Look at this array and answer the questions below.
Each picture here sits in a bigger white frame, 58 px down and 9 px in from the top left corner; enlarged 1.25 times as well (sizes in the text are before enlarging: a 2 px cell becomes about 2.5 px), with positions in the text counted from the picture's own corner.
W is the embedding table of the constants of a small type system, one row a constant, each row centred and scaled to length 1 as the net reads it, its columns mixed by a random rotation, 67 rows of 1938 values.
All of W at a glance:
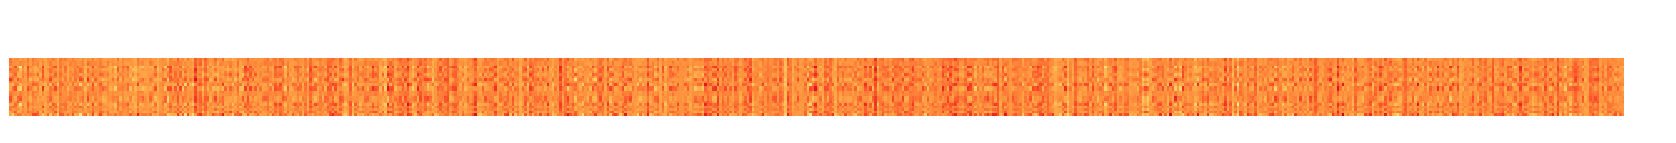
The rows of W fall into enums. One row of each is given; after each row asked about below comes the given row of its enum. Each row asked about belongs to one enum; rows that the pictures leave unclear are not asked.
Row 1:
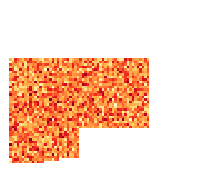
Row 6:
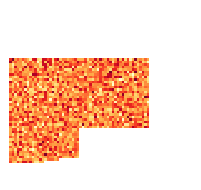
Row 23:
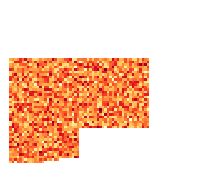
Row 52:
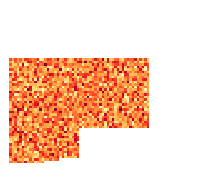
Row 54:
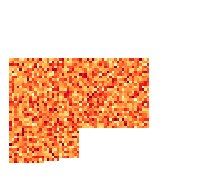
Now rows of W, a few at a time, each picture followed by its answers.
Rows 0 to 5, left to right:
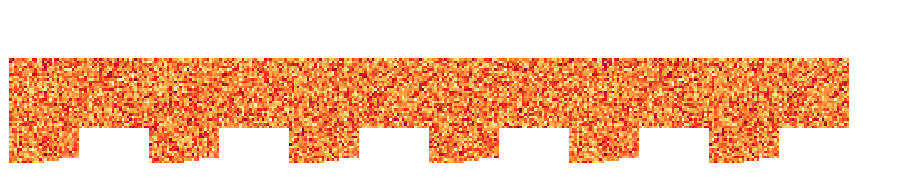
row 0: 6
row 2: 54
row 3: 23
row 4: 6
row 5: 54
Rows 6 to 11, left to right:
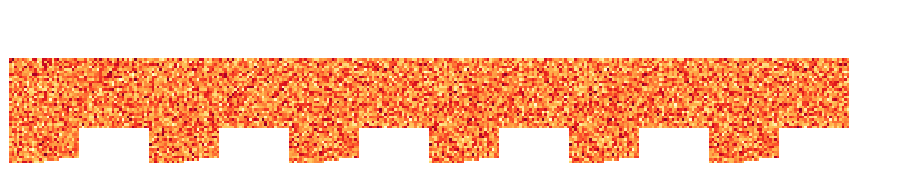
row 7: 54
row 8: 23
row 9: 1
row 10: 1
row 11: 23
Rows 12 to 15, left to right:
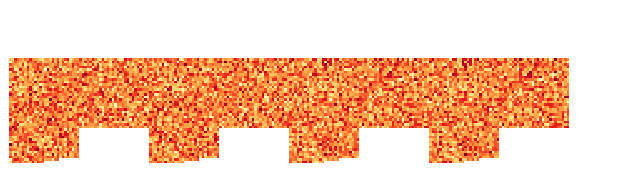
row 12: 1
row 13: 52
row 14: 6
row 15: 6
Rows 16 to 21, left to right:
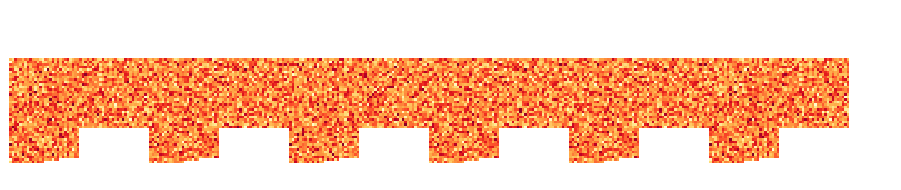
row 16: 1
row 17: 23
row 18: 54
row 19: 23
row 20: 23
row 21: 1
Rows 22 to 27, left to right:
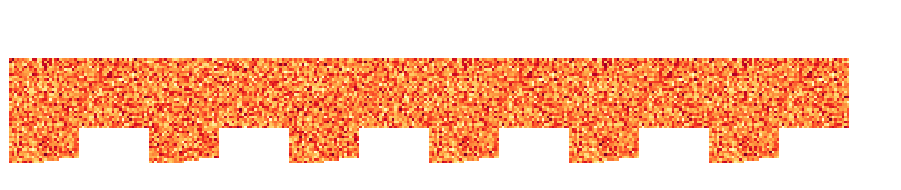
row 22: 6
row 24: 52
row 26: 6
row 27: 6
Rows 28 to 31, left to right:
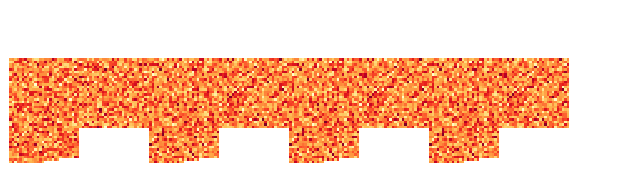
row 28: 23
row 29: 54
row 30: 54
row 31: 54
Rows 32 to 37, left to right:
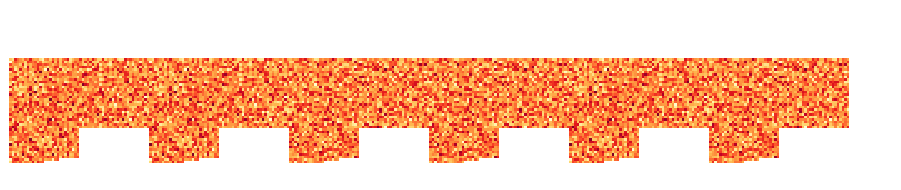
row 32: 1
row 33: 1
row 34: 23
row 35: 23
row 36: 1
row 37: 23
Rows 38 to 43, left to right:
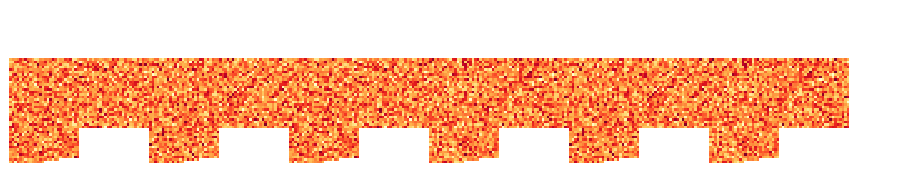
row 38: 23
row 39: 54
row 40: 23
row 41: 6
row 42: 54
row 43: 6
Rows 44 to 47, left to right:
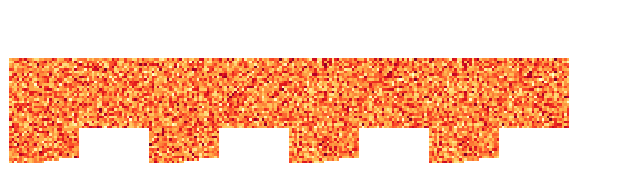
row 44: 23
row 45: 54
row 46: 6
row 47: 6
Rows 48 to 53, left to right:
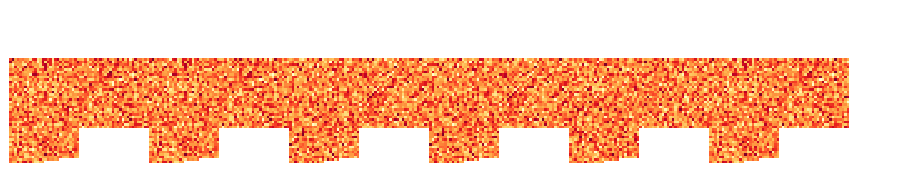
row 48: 6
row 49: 6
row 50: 54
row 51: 54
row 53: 6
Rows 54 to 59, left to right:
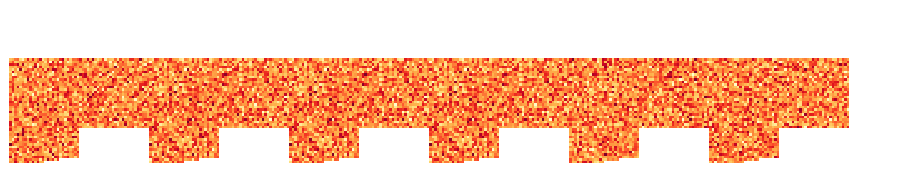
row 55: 1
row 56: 1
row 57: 1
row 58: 6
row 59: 23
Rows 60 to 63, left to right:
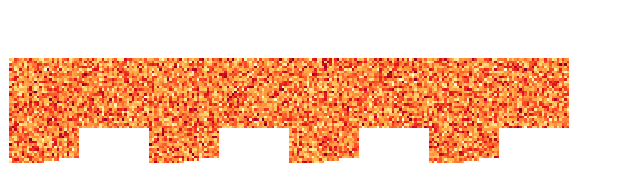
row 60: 1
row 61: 54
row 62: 6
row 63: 23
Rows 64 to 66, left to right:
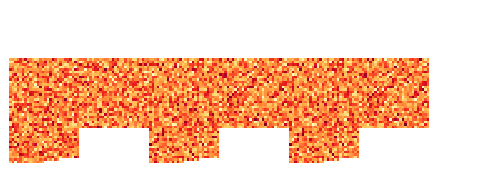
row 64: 23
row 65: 54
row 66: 54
